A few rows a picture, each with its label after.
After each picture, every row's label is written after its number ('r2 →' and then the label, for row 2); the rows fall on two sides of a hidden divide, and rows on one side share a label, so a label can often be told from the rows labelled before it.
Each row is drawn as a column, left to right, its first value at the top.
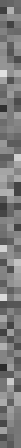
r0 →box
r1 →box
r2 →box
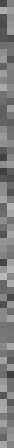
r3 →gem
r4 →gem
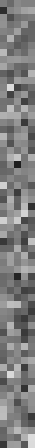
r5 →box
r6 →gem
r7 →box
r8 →gem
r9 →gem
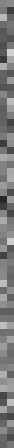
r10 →box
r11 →box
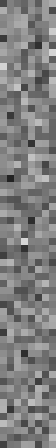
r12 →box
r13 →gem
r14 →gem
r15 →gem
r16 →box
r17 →box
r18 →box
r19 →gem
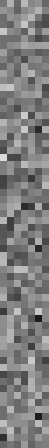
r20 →box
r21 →gem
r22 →gem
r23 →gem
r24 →box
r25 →gem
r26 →box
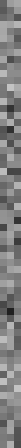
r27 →box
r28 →gem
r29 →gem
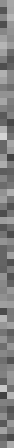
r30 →box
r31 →gem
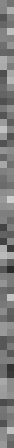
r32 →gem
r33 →gem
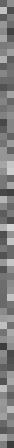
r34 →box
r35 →box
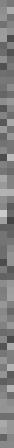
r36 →gem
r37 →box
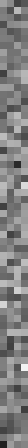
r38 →box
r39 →gem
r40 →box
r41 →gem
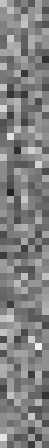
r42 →gem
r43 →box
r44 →box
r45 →gem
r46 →box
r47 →gem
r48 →box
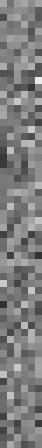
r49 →gem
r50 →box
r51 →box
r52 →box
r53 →box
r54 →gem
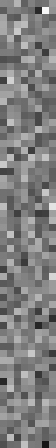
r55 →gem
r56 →box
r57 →gem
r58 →gem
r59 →box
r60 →box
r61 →box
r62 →gem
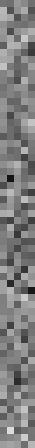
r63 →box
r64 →gem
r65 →gem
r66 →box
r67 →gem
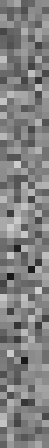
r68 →box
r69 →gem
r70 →gem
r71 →box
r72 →box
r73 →gem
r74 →gem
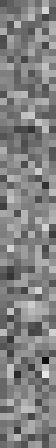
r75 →box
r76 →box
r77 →box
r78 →box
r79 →box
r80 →box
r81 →box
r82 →gem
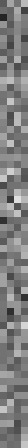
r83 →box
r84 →box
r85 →box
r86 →gem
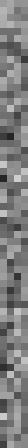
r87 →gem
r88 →gem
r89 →box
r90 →box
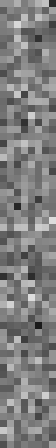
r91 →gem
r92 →gem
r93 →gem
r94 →gem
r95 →box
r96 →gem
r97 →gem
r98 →box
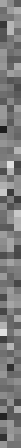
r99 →gem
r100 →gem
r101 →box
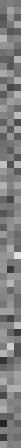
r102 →box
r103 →box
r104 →gem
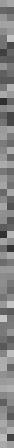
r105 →gem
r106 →gem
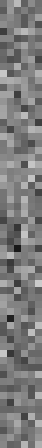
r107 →box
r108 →gem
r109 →gem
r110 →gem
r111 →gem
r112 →gem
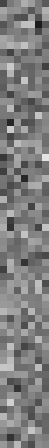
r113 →box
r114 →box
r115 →gem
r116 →gem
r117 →gem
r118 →box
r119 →box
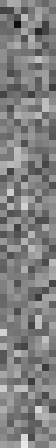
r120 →gem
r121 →gem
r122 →box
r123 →gem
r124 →box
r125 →box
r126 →box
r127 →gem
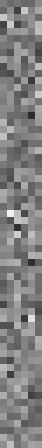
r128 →box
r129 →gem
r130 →box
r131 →box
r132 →gem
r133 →gem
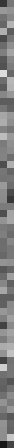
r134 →box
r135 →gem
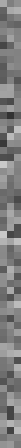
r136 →gem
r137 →gem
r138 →box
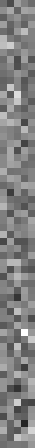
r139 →box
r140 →box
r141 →gem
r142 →gem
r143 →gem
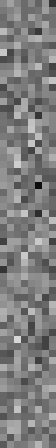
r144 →box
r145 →gem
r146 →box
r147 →gem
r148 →box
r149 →box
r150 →gem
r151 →box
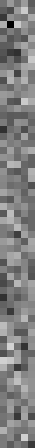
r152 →gem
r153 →gem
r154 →gem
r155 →box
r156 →box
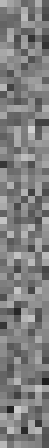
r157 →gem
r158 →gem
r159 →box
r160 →box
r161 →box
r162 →gem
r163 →box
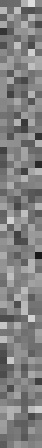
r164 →box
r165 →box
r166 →box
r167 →gem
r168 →gem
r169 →box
